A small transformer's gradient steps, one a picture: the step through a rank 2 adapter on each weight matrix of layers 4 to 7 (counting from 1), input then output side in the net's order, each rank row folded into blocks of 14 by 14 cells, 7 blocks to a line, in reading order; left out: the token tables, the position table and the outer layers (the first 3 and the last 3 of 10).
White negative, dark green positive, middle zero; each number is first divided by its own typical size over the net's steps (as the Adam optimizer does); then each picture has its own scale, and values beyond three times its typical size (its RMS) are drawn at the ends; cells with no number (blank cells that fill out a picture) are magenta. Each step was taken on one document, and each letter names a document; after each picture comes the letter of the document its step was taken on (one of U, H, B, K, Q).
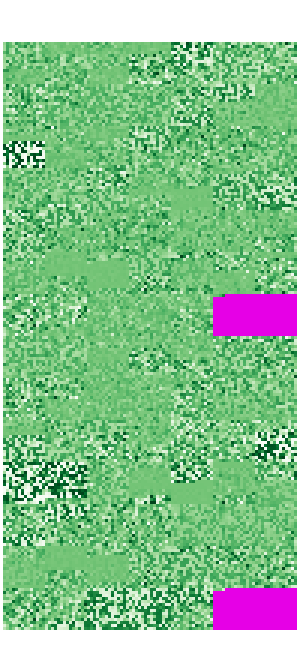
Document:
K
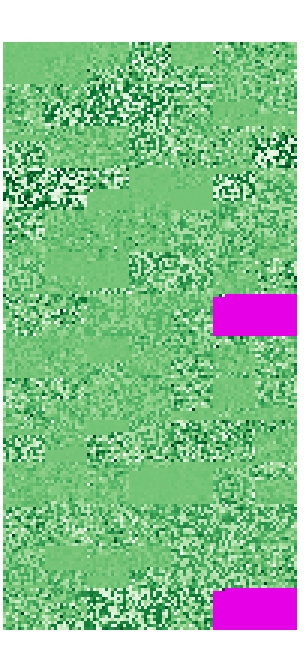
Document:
K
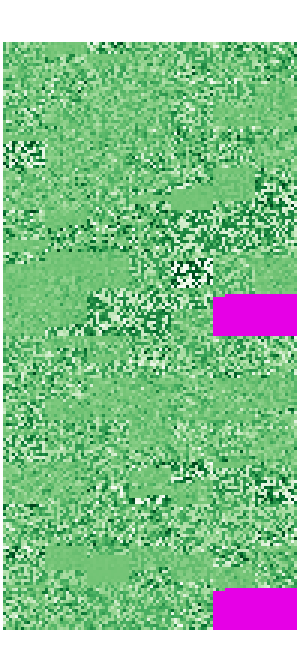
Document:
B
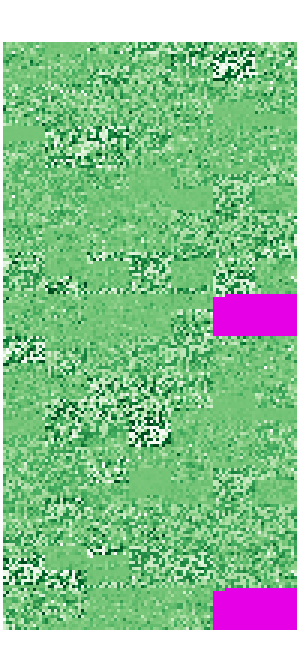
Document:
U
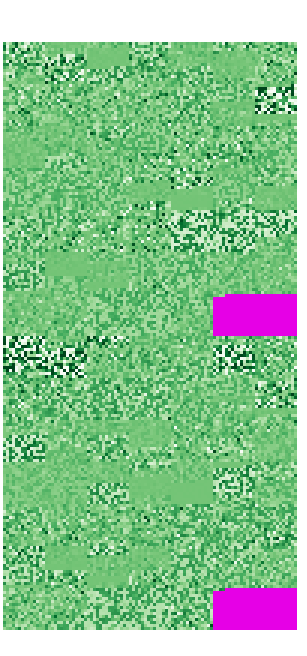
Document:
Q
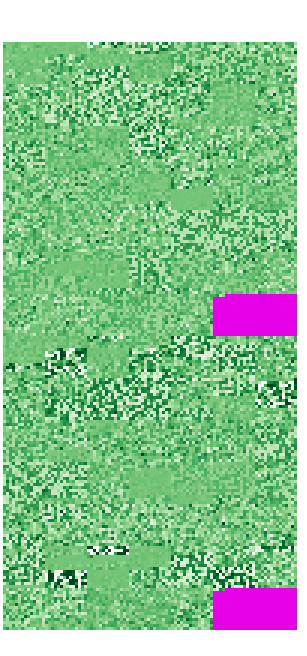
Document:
B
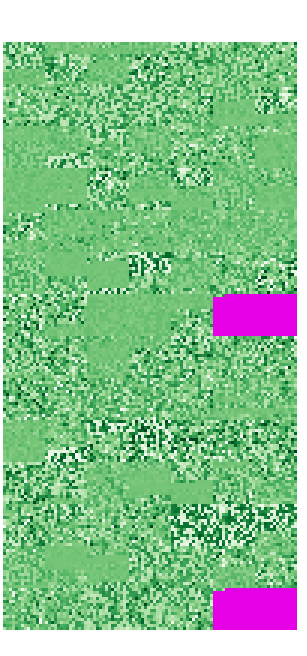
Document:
K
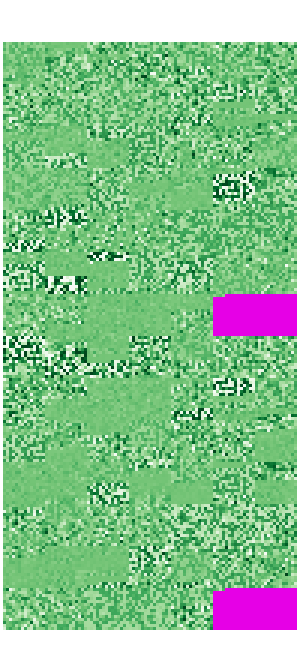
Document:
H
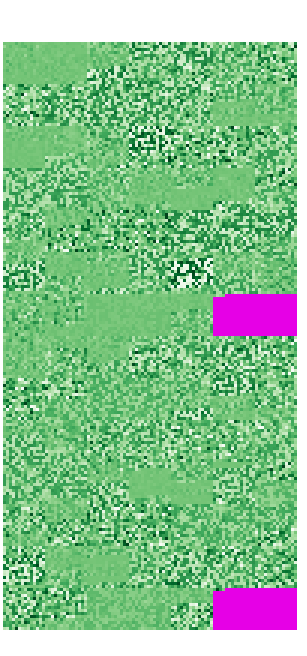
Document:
Q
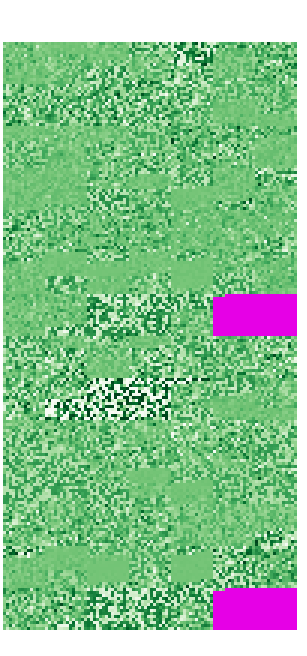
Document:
B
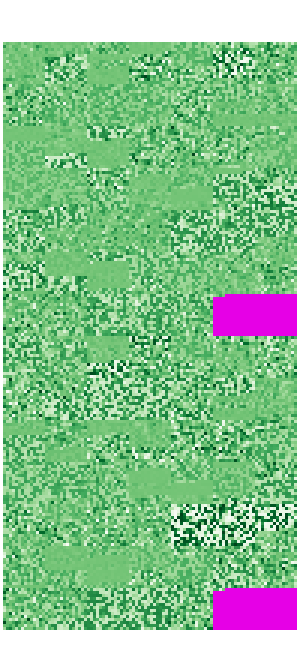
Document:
H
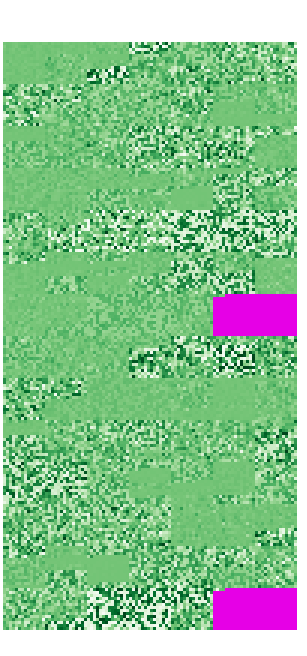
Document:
B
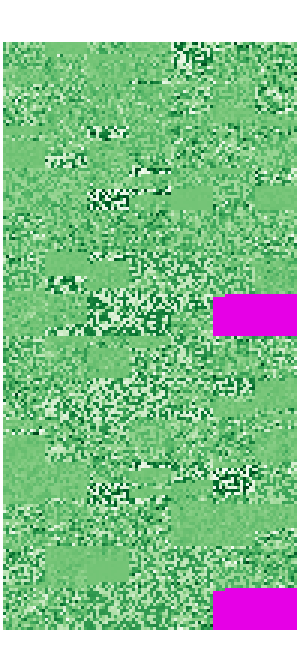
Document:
B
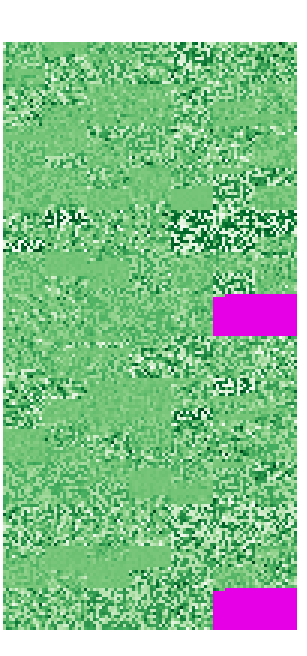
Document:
H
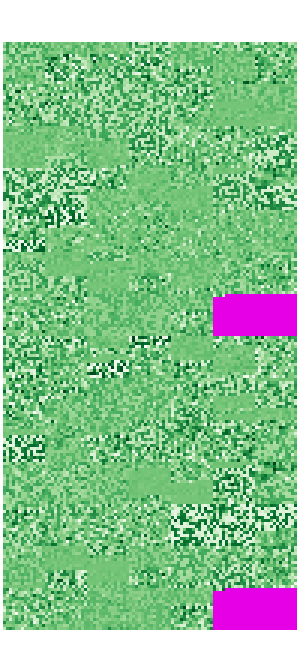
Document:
H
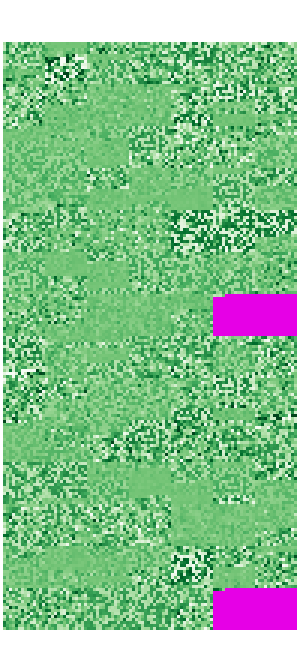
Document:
H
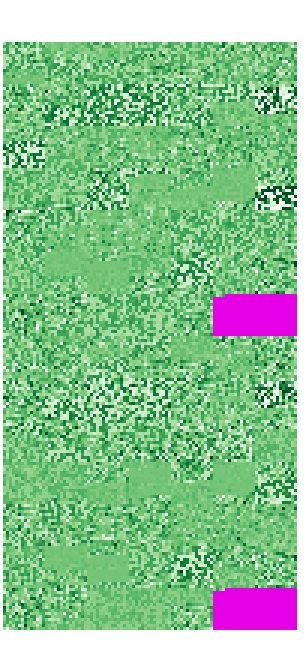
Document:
K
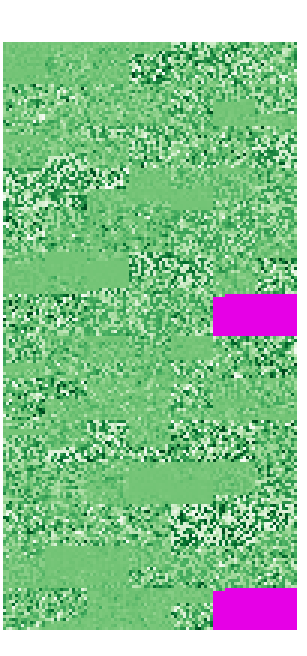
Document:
K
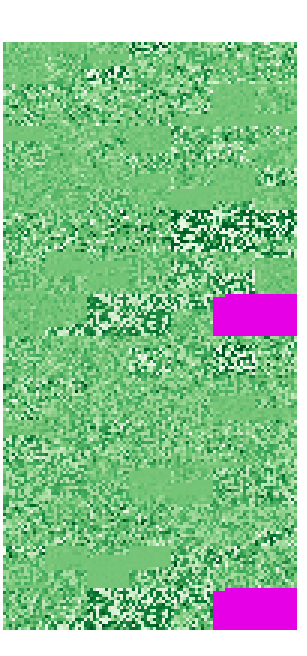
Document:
B
